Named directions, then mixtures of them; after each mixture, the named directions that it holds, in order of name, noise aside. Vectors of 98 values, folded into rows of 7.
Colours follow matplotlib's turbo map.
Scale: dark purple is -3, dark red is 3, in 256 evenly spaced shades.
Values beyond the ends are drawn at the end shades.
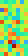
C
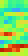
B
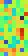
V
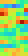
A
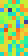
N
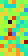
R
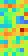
A, V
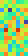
N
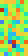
C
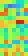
A, C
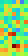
B, C, N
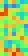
A, R, V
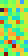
C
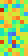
A, C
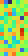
V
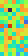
N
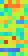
A, B, V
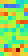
A, B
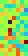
R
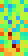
B, C, R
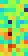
A, B, R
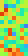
A, R, V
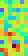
B, C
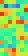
A, V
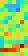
A, B, N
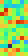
A, C, V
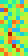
C, R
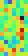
V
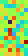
R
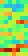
A, B, V
